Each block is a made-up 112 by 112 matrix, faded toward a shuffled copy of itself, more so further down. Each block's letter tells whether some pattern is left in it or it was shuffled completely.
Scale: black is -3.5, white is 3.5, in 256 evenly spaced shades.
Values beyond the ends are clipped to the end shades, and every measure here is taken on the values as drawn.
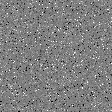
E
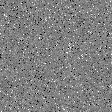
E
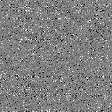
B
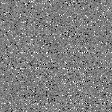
B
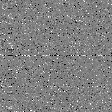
B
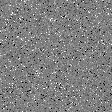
E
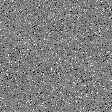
E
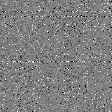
B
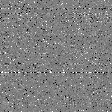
B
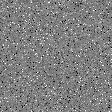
E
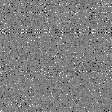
B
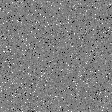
E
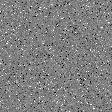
E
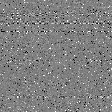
B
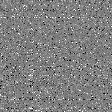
B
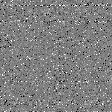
B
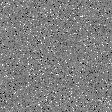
E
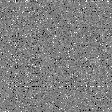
B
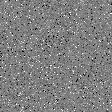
E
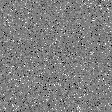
E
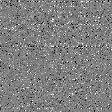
B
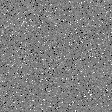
E
